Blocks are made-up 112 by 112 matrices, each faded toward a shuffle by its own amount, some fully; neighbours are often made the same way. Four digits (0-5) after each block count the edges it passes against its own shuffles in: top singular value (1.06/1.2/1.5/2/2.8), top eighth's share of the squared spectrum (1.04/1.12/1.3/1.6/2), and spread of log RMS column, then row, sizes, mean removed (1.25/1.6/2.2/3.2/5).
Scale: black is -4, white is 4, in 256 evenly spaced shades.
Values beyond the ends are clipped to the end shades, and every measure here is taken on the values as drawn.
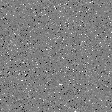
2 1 0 0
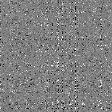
2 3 3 3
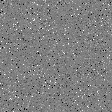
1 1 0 0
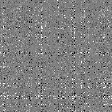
2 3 3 3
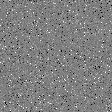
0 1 0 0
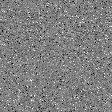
0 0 0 1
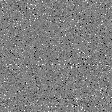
1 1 0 1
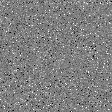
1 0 0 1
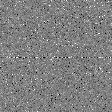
2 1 0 1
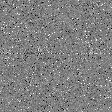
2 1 0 1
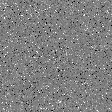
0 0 0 0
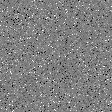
0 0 0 0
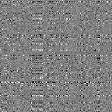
5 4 3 4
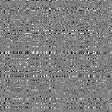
5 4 3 4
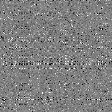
4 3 2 3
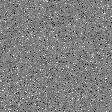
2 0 0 0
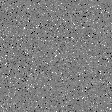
1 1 0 0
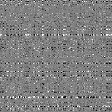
5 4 2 4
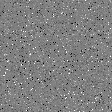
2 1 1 0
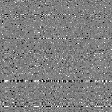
5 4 1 3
